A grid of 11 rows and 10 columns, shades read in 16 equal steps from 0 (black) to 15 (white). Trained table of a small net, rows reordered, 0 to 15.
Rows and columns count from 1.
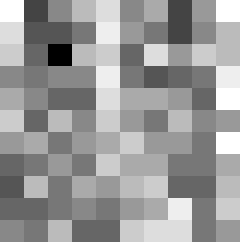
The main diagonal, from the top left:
15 5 0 8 13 9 9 7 6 12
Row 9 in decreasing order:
12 11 11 11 10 9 7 6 6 5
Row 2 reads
13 5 5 7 14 9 7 4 8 11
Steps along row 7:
up down up up up down same down up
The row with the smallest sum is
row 2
